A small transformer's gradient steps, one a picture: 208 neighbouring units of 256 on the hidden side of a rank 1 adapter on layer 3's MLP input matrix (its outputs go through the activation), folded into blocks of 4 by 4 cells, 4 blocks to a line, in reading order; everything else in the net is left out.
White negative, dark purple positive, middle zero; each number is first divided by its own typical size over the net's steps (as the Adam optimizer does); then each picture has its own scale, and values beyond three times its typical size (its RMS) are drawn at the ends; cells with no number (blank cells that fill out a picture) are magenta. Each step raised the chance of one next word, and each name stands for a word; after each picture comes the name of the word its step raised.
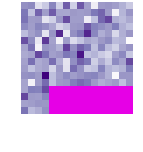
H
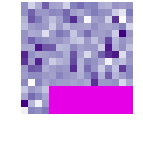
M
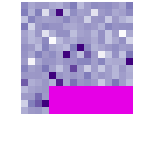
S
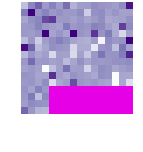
S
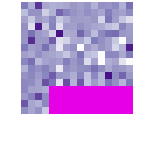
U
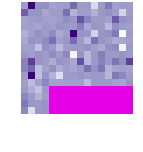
S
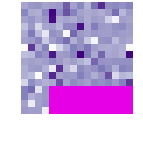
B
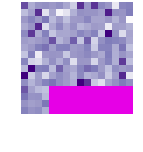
B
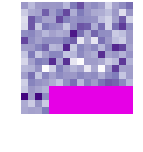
B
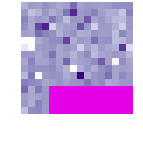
U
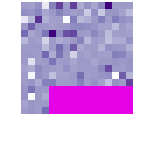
S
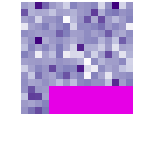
H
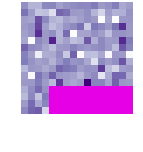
U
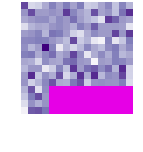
M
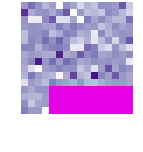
B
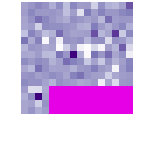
M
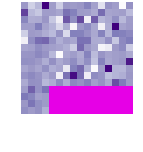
H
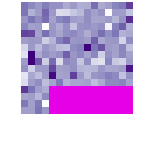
B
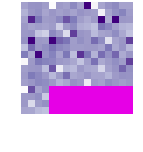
M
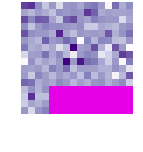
U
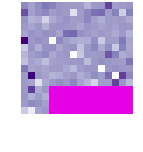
S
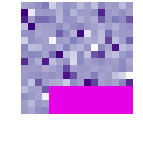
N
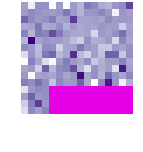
M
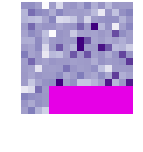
U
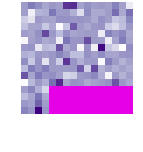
H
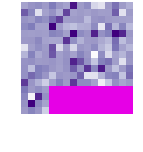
M
